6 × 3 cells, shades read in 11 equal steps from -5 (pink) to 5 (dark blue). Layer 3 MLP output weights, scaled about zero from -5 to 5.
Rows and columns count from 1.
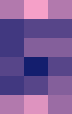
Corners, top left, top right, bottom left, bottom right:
-2 -2 -2 -1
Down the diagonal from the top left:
-2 2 0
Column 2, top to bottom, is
-5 2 0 5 2 -4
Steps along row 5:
down down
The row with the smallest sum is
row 1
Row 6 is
-2 -4 -1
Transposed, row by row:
-2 3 3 2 3 -2 / -5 2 0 5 2 -4 / -2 2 0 2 0 -1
